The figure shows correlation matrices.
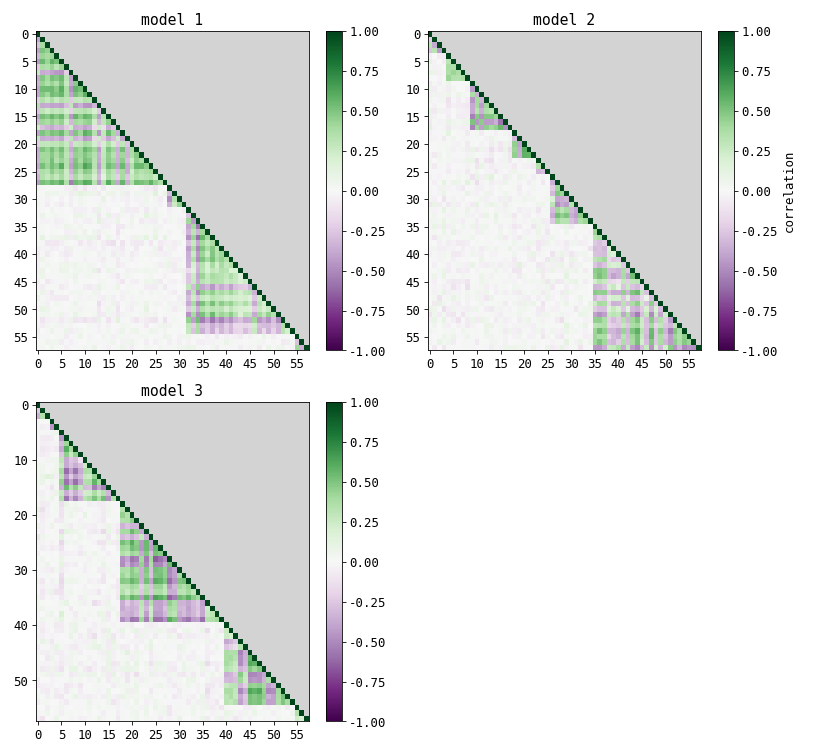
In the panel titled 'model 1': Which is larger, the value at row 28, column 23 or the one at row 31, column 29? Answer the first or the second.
the second
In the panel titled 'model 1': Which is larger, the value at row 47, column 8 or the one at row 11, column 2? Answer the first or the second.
the second
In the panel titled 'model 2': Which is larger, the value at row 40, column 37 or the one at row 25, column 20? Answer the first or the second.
the second
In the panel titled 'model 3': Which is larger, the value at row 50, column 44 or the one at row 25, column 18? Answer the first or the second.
the second
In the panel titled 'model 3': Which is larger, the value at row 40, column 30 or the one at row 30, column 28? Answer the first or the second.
the first
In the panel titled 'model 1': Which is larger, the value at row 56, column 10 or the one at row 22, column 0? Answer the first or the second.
the first
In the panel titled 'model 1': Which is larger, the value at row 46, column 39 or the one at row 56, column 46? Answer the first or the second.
the second
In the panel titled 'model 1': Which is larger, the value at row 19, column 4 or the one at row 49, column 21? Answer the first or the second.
the second
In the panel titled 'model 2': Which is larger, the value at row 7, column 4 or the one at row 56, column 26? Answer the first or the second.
the first
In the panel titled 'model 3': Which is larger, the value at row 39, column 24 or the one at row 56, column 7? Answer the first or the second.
the first
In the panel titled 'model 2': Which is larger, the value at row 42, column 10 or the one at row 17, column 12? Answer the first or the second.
the second
